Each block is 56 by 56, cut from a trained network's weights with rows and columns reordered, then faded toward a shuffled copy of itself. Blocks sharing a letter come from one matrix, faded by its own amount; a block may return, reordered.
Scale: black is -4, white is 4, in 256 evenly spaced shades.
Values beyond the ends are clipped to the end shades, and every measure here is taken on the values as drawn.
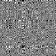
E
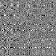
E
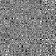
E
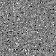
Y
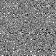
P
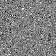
Y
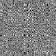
E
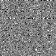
P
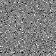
Y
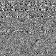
P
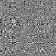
E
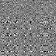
E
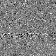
P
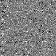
Y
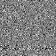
P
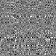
E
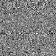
P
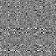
E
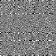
E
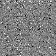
Y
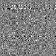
E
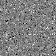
Y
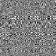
E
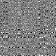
E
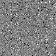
Y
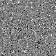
Y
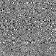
P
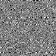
P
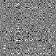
E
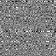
E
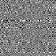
E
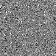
Y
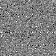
Y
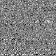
P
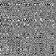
E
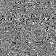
P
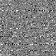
P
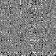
E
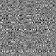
E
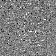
Y
